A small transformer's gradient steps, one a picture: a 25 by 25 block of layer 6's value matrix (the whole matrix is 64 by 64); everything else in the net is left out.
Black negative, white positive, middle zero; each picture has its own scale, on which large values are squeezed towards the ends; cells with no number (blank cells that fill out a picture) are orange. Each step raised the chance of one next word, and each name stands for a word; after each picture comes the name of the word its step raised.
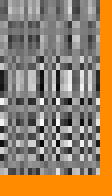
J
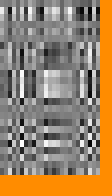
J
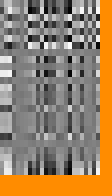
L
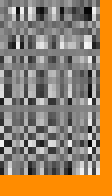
J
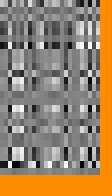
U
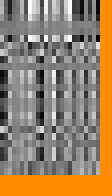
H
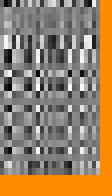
U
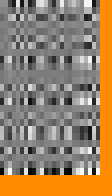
L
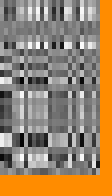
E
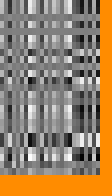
E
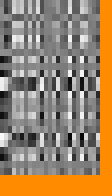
E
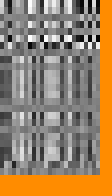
H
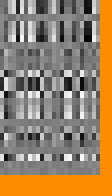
E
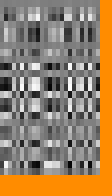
U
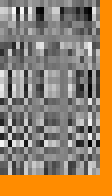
J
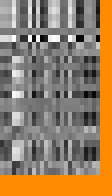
H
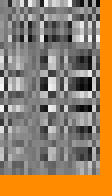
U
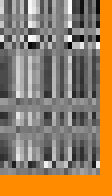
H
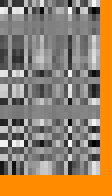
J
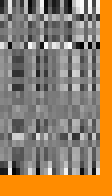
L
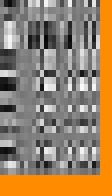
U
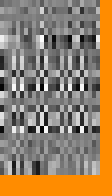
U
